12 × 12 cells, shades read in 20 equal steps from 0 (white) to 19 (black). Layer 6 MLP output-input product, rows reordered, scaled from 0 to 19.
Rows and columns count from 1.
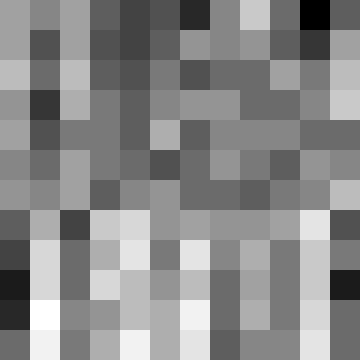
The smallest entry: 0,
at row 11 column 2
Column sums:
121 94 104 106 101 109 96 116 101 118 96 115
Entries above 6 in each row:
11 12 9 10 11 12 11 8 6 7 6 6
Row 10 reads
17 3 11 3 5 8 5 11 7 10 4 17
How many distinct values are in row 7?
7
